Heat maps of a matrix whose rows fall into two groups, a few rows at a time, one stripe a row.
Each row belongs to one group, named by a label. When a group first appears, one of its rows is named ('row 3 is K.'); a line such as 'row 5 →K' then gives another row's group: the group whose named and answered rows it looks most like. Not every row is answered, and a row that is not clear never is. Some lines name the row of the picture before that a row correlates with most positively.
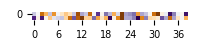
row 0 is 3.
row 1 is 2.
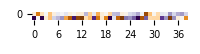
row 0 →3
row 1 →2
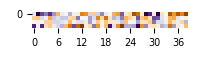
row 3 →2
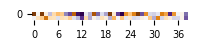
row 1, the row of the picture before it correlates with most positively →2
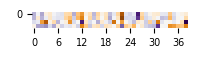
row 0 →2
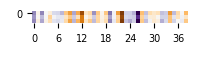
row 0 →2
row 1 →2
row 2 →2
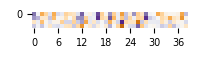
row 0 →3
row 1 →3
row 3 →2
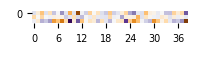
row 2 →3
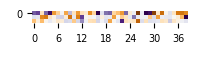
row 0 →3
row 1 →3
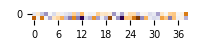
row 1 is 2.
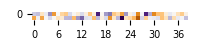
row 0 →3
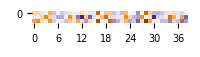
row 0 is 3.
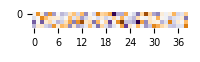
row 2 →2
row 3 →3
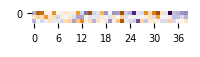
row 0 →3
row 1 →3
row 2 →2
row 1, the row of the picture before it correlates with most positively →1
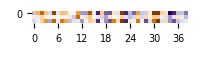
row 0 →3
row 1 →3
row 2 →3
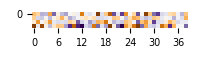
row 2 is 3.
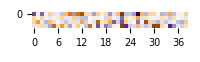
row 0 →2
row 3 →3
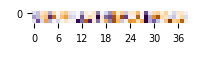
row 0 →3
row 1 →3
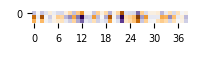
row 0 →2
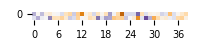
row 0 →2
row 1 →3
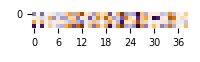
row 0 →2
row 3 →2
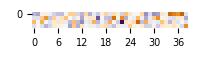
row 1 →3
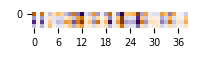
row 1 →2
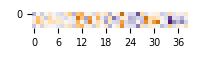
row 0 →2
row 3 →2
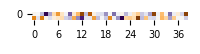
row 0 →3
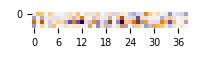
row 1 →2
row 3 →3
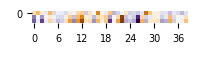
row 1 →2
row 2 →2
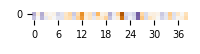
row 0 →2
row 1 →2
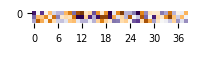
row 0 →2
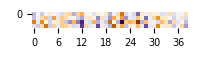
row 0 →2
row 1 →3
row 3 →3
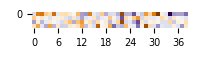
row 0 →3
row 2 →2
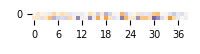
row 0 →3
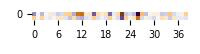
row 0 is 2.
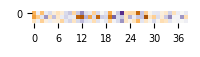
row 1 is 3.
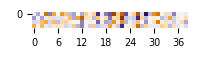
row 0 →3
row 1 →2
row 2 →3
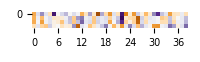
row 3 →3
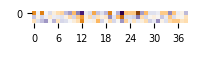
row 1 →2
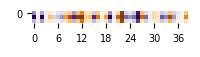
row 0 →2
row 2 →2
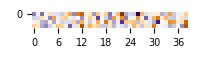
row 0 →2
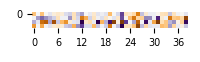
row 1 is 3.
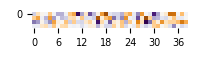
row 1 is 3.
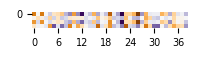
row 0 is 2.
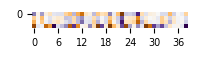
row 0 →2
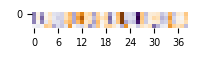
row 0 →2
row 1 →2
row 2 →2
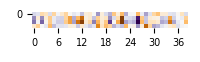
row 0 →3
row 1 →2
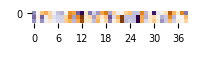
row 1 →2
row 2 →2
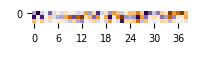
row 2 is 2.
